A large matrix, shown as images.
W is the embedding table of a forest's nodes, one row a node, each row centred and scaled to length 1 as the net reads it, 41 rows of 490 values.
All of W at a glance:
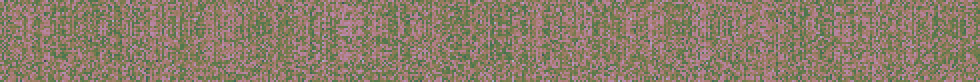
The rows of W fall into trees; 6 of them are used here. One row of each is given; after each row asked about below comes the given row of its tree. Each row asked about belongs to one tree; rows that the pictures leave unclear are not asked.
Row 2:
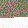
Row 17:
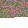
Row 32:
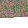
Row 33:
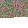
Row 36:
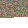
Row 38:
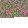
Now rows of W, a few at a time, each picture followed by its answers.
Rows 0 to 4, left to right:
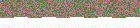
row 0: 38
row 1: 32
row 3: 17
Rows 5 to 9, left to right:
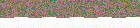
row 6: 2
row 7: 2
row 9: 32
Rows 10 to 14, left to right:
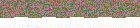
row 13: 33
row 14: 17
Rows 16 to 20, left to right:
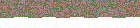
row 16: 17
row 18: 32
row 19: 33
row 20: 36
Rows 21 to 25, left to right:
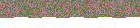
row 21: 2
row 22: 17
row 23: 32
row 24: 17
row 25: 2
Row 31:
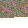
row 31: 38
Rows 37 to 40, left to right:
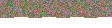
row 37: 33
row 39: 38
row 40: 36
